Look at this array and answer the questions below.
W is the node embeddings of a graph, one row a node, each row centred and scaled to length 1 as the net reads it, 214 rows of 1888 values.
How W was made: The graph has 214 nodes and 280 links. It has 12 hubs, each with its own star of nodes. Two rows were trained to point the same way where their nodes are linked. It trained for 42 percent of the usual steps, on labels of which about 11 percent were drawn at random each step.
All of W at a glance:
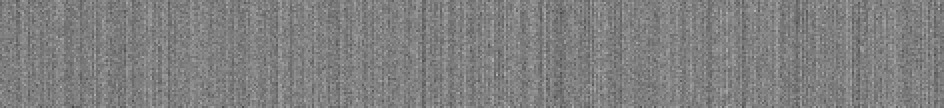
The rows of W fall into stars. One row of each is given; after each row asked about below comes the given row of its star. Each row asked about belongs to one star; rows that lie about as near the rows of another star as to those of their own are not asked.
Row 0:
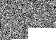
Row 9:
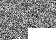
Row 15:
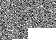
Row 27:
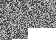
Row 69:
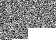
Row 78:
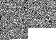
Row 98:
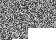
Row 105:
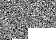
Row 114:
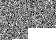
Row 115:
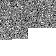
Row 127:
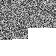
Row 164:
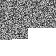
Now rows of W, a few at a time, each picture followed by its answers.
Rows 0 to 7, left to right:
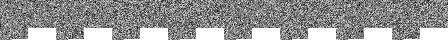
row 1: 27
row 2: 0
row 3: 127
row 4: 115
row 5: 115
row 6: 9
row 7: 27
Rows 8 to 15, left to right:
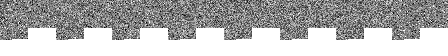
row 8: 27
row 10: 105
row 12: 27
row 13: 27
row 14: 78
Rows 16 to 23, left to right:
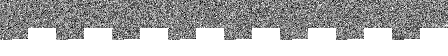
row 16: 114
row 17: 9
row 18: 9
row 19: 164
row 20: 98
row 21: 98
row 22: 69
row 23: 98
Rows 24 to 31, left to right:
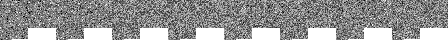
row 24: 105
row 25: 127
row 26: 127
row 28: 114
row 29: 0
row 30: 69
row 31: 127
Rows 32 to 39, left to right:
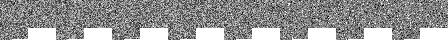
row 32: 127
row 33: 127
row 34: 115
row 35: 15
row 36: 115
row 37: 105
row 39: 27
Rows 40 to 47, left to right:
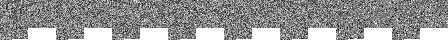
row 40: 9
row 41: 69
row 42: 0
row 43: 127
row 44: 69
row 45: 0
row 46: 78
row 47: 105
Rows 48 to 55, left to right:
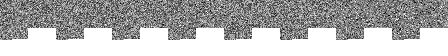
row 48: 115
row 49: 69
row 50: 69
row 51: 0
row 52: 9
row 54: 0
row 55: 27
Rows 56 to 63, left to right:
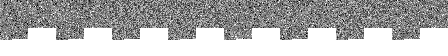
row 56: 114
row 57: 15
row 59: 0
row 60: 98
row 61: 164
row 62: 114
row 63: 114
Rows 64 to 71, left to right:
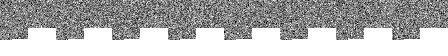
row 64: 0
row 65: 115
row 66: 127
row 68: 114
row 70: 27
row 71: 78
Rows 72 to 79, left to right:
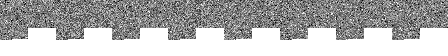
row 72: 69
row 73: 0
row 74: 15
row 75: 105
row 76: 115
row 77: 27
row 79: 15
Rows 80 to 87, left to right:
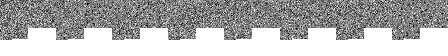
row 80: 27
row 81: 0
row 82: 164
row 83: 98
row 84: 27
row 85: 105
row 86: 78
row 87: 27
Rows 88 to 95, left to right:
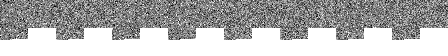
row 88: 127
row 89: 164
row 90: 127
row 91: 69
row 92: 127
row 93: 9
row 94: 98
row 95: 105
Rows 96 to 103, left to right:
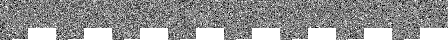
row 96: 15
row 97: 78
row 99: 9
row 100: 105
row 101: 98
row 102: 164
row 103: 0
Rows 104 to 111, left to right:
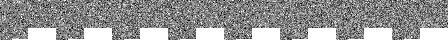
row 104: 114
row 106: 15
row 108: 9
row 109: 98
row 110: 69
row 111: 0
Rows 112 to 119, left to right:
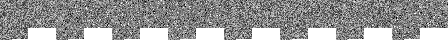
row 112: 78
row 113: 114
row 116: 164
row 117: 127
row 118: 69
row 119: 27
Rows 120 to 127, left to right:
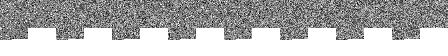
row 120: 78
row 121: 98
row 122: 105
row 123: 69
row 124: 78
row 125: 69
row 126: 15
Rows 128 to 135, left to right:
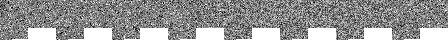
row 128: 69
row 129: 9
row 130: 105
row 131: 15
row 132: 9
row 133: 127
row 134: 114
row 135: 127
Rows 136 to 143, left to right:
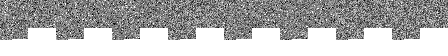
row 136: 15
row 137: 114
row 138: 69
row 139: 9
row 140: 115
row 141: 78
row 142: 114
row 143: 164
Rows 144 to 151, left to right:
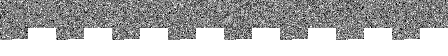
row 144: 78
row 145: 164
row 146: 114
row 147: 15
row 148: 9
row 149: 15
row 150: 164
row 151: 114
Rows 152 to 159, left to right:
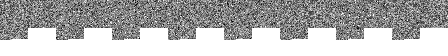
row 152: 105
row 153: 9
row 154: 69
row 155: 164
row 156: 0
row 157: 105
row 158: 105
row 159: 0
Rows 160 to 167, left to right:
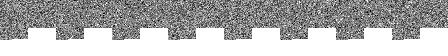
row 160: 69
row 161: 105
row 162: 98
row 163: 115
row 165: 164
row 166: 127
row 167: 0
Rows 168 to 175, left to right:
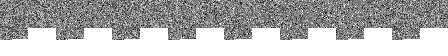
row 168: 9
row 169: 164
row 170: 164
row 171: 164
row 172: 164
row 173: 115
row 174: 105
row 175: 127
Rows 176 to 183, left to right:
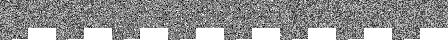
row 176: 15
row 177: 0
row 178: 127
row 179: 15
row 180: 9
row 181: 15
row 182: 164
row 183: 105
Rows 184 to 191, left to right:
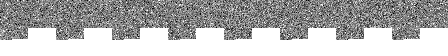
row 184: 115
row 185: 127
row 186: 164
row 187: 127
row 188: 27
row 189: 98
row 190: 164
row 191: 69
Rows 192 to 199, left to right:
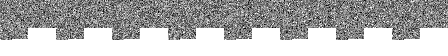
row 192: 69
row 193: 9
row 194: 27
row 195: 114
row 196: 9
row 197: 105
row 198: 69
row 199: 164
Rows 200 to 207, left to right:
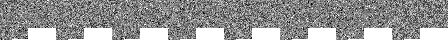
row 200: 164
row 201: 164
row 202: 27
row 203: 9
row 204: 98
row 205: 0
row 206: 98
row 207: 114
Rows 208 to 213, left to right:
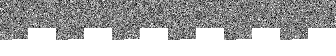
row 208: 27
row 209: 105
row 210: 114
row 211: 0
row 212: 98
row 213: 127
